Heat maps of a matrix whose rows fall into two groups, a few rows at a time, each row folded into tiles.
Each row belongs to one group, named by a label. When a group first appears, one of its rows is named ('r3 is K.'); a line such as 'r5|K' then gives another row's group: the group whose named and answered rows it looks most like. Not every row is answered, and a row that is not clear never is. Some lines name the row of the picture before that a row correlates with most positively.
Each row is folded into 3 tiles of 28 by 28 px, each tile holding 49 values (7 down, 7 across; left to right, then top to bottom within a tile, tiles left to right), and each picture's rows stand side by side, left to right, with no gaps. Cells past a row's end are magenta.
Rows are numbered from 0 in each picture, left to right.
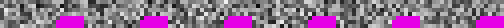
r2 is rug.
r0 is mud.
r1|rug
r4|rug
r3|rug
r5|rug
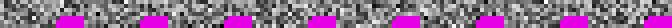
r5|mud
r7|rug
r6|mud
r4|mud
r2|mud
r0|rug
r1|mud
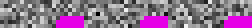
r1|mud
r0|rug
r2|mud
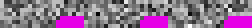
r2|mud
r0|rug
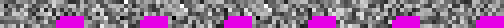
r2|mud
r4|rug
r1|mud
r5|rug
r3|mud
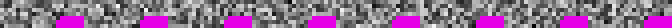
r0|rug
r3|mud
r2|rug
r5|rug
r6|rug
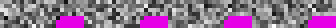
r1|rug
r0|mud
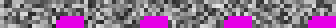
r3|rug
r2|rug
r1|rug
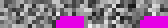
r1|rug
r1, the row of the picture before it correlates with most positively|0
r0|rug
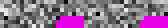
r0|mud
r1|mud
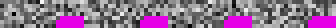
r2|mud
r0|mud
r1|rug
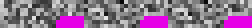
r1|mud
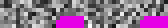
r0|rug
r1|rug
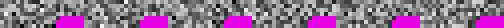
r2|mud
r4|rug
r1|mud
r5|rug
